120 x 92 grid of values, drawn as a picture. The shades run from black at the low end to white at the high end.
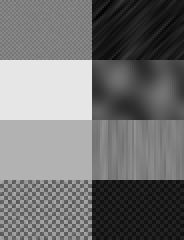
The table splits into 4 rows of 2 panels. Panel 1,1: middling, checkered, faint in contrast. Panel 1,2: very low, slanting up to the right, faint in contrast. Panel 2,1: very high, flat. Panel 2,2: low, smooth. Panel 3,1: high, flat. Panel 3,2: middling, streaked downward, faint in contrast. Panel 4,1: middling, checkered, strong in contrast. Panel 4,2: very low, checkered, faint in contrast.
